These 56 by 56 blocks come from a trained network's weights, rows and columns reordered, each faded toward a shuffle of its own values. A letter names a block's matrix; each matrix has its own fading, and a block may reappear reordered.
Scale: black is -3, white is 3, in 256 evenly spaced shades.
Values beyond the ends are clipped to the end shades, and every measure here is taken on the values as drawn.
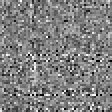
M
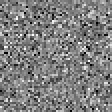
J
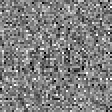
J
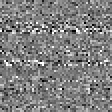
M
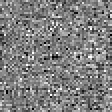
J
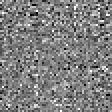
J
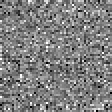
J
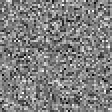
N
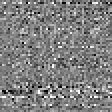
M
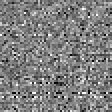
M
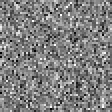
N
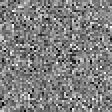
J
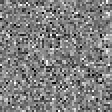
J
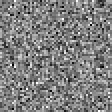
N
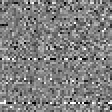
M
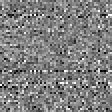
M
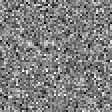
N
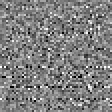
M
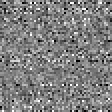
M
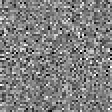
J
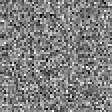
N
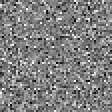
J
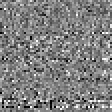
M
